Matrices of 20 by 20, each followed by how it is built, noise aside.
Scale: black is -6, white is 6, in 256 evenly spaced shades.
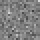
noise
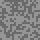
noise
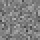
noise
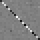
diagonal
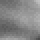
smooth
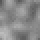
smooth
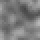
smooth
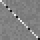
diagonal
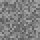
noise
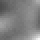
smooth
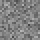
noise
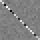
diagonal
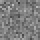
noise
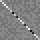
diagonal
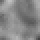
smooth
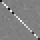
diagonal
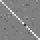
diagonal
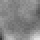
smooth
